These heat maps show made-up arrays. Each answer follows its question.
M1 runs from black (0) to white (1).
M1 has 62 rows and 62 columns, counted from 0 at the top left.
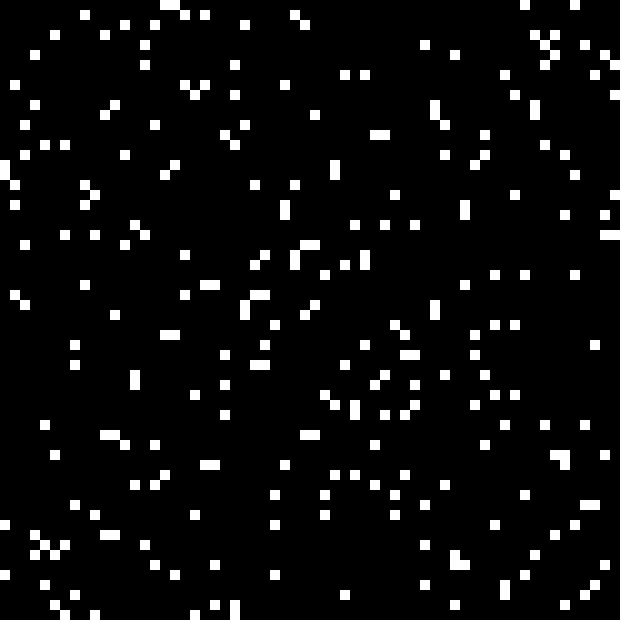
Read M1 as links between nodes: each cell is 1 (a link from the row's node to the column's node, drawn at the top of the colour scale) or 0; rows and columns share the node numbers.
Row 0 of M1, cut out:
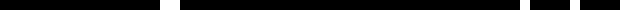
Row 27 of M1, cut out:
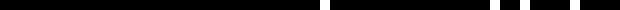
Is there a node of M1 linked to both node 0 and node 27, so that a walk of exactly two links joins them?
yes
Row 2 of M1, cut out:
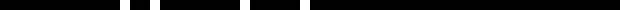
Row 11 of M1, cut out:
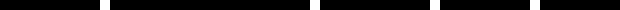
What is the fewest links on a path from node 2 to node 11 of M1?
3
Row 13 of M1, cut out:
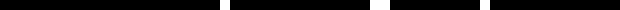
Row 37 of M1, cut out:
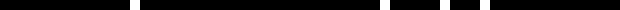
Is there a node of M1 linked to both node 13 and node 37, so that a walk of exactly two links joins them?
yes
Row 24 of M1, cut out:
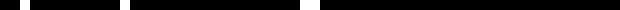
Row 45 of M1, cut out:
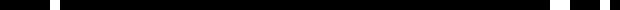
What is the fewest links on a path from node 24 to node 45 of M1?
4
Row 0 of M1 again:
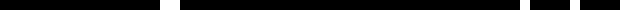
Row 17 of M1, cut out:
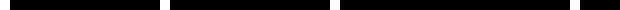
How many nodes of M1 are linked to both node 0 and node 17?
2
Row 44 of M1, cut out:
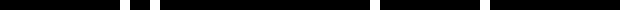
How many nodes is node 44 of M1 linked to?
4
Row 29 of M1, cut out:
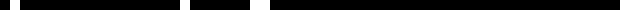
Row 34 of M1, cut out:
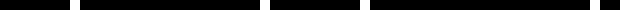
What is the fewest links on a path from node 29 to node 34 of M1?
2
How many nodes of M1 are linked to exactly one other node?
0
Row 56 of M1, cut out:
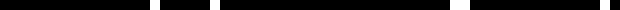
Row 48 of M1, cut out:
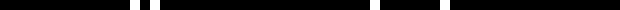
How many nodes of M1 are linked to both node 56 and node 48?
1
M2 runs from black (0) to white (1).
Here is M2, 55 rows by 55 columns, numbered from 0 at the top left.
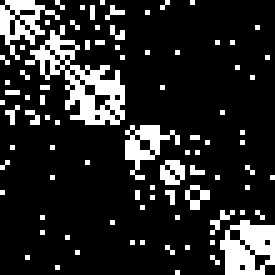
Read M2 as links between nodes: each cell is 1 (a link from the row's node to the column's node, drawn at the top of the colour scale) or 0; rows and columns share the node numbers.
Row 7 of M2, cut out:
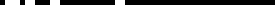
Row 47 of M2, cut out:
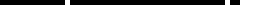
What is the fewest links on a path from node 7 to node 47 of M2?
3
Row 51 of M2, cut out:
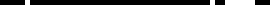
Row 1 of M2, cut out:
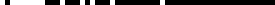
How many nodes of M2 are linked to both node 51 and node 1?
1
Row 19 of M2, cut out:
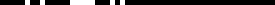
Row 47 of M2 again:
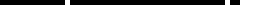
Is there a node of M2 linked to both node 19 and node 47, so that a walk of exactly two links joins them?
no
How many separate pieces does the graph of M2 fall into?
1
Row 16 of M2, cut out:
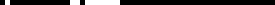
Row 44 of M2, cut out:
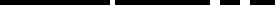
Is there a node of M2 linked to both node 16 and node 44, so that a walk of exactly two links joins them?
yes
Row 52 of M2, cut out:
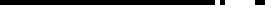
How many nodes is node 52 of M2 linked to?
9
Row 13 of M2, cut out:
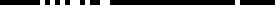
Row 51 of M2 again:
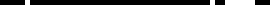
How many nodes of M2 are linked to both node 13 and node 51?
1
